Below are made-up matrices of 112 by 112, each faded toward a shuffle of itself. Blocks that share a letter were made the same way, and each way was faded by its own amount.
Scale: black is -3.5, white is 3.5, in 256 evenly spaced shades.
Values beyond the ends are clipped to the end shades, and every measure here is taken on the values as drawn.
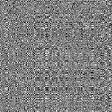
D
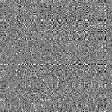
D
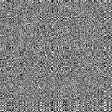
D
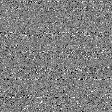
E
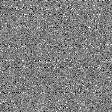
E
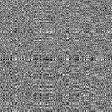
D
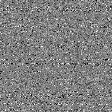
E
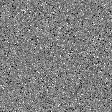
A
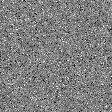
A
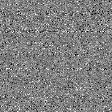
E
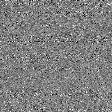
E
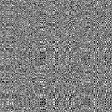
D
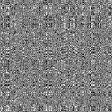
D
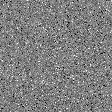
A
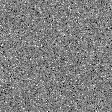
A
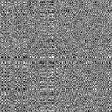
D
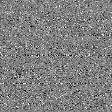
E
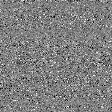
E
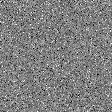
A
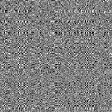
D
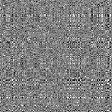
D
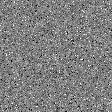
A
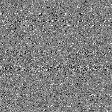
E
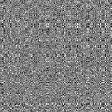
D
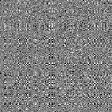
D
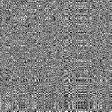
D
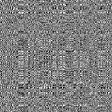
D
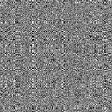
D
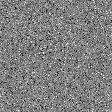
A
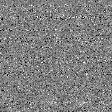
E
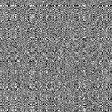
D
